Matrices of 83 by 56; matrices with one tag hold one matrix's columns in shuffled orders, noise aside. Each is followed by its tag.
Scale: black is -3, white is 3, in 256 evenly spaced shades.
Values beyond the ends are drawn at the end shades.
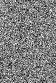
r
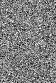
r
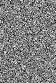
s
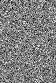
s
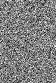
s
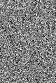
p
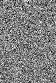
s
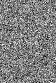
r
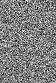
s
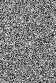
r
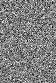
s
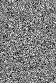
p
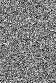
r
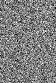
s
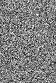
p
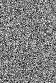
r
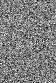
r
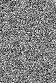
s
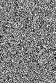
p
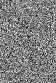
p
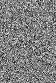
p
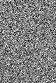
s
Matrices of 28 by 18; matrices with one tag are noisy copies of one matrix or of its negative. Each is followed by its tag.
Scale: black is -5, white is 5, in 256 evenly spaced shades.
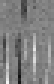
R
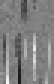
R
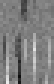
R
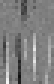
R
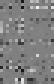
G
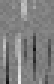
R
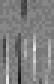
R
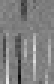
R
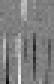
R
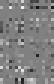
G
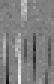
R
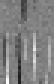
R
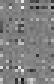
G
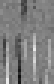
R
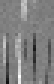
R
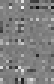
G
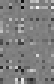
G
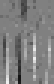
R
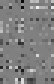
G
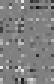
G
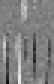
R
